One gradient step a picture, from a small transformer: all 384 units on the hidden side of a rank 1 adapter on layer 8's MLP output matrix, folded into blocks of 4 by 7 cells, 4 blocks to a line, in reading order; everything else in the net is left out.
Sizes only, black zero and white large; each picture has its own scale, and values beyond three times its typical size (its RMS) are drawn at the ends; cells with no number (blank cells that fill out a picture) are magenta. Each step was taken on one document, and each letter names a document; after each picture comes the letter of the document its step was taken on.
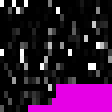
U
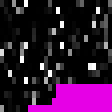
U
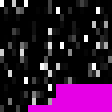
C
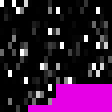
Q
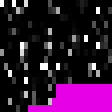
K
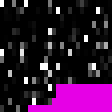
C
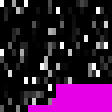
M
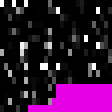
K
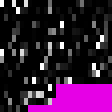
M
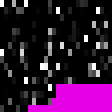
C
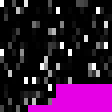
M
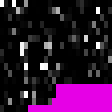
K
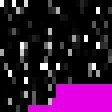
K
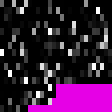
Q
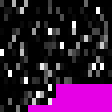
Q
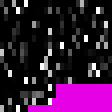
M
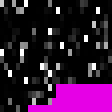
U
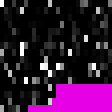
U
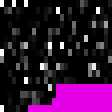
U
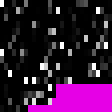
M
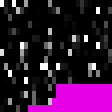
K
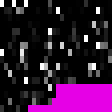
U
